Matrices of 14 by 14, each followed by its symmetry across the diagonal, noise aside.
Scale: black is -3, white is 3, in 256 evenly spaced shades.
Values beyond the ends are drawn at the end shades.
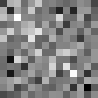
symmetric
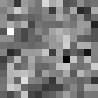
neither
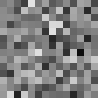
neither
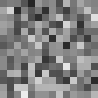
neither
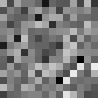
symmetric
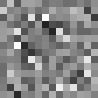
symmetric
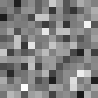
symmetric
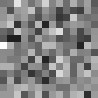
neither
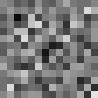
symmetric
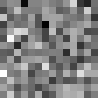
neither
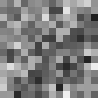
symmetric
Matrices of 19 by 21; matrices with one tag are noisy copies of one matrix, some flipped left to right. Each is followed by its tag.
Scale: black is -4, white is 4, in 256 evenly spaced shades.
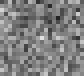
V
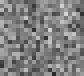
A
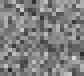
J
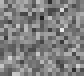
J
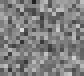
J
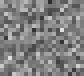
J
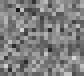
J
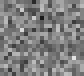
J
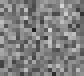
A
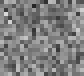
V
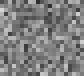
V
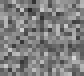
J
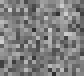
A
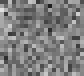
V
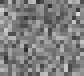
V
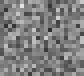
A
